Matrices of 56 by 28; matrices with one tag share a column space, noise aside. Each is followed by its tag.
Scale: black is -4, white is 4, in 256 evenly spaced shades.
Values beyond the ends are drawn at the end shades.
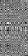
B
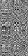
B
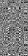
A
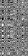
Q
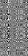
Q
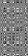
A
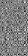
A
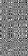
Q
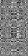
Q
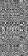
B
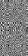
B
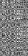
Q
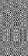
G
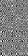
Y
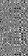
A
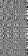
Q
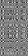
Q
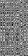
G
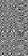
Y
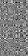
Q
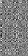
Q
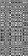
G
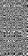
Y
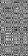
A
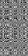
Q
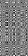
G
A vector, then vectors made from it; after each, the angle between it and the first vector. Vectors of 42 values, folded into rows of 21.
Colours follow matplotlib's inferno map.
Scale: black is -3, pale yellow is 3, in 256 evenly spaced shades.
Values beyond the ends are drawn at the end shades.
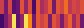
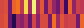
partly opposed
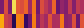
nearly opposite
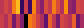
partly opposed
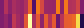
partly aligned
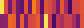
orthogonal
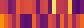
partly opposed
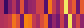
partly aligned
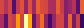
partly aligned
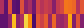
nearly parallel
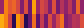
nearly opposite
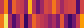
partly opposed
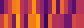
partly opposed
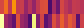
partly opposed
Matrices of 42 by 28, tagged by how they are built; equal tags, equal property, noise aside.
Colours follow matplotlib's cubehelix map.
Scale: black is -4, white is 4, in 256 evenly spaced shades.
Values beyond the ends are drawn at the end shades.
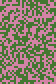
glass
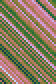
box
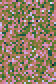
glass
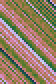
box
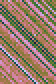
box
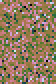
glass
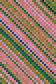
box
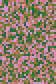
glass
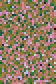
glass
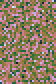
glass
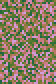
glass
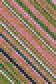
box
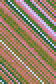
box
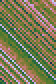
box
